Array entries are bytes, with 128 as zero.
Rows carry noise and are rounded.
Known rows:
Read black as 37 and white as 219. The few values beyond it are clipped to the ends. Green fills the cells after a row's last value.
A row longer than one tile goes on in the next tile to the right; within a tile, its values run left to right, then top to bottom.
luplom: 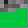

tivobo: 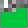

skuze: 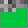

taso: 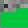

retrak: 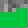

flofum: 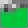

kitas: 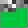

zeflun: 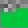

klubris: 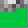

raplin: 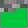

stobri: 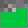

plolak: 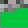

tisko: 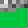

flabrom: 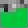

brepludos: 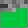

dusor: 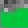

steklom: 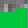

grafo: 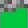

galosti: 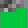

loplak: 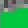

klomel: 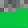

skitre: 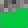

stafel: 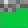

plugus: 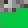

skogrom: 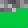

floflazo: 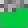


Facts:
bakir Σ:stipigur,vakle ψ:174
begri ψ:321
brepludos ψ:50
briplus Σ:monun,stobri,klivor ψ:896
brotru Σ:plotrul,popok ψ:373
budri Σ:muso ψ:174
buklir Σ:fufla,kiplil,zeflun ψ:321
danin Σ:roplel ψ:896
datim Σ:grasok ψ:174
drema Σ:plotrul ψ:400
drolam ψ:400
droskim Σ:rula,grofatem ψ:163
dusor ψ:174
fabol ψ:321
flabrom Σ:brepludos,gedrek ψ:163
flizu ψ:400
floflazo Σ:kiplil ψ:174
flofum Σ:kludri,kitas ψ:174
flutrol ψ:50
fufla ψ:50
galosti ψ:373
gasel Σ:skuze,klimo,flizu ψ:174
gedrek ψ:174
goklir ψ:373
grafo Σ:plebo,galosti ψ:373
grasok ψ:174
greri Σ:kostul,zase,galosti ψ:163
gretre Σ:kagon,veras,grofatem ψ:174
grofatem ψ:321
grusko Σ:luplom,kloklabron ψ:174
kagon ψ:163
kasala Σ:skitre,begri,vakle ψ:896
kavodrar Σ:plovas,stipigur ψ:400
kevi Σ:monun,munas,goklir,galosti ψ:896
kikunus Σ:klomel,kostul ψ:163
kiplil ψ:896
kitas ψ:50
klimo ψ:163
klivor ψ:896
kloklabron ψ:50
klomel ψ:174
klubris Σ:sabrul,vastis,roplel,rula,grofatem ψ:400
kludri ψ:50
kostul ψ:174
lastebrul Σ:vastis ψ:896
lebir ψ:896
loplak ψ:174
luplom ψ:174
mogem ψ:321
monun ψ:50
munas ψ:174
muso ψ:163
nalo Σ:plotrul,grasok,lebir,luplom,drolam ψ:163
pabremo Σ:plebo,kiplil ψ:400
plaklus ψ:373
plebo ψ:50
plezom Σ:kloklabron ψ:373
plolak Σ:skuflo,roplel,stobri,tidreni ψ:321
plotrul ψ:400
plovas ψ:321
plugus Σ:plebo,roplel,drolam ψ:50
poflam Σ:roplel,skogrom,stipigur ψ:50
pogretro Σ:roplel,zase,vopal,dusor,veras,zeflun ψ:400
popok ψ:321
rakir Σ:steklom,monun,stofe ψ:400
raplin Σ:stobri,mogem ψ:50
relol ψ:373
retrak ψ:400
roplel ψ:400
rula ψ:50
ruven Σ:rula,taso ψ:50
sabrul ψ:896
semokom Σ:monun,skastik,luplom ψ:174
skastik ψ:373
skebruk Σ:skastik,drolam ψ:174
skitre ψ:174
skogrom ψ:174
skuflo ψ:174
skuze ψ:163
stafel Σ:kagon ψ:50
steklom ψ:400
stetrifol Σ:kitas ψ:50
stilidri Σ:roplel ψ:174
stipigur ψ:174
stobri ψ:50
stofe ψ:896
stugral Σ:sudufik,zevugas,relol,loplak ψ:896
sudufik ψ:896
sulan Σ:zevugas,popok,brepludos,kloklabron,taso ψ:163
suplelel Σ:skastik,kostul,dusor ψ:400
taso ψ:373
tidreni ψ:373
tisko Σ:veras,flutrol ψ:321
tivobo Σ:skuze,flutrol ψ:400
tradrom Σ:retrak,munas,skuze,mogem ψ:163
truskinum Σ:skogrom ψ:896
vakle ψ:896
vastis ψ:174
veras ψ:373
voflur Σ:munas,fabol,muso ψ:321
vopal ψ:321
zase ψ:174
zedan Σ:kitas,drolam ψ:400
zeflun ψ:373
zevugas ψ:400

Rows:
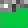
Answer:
pogretro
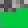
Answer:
greri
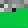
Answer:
pabremo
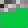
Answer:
kiplil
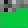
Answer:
semokom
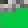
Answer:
danin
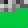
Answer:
stilidri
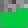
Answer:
vakle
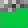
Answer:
gretre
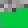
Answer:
buklir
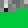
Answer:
kavodrar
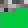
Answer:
poflam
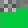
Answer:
veras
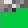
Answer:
stetrifol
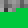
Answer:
datim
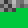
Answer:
suplelel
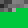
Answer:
monun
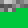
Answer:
ruven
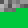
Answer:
voflur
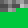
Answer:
kloklabron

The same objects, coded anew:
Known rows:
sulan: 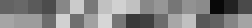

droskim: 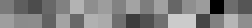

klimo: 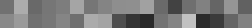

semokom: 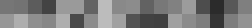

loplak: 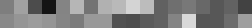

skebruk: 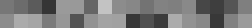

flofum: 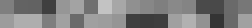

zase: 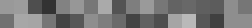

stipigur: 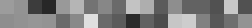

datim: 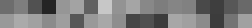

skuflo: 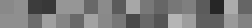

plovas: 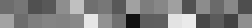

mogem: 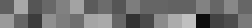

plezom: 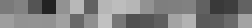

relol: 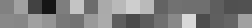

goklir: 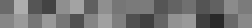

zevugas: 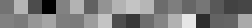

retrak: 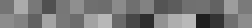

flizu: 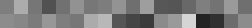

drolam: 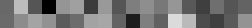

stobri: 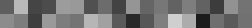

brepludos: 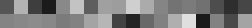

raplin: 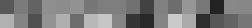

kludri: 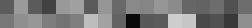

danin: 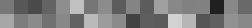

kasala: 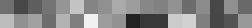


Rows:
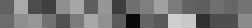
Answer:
plebo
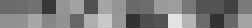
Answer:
zedan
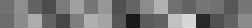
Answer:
fufla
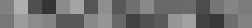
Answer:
galosti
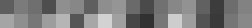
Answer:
rakir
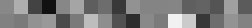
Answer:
roplel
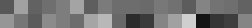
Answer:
fabol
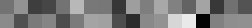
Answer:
grofatem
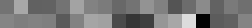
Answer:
flutrol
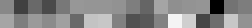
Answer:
klubris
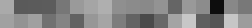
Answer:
gretre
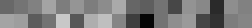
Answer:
tradrom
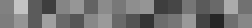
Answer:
munas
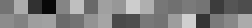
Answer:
taso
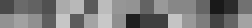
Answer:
nalo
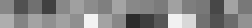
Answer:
kavodrar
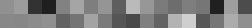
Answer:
vastis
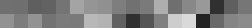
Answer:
stafel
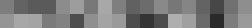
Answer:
grafo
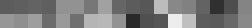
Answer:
plugus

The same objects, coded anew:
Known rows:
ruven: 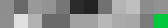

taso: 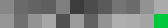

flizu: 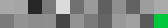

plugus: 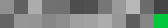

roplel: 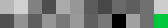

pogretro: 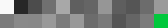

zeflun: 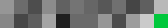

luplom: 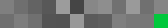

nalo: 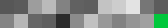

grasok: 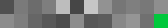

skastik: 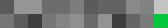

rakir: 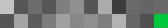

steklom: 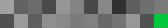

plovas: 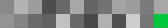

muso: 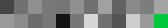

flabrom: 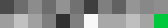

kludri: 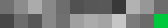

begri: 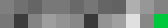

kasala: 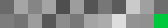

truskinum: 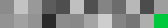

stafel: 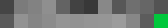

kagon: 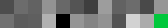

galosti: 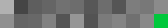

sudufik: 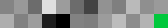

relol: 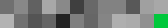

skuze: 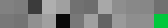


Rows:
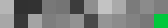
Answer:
tisko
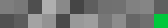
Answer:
flutrol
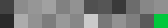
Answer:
stobri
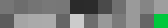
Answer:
rula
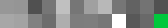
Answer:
gasel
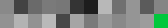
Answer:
droskim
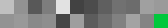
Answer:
zevugas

